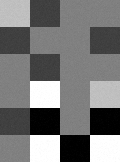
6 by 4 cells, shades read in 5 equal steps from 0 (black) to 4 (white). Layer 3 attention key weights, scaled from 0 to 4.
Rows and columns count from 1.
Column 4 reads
2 1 2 3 0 4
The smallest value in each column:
1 0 0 0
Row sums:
8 6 7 11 3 10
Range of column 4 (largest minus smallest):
4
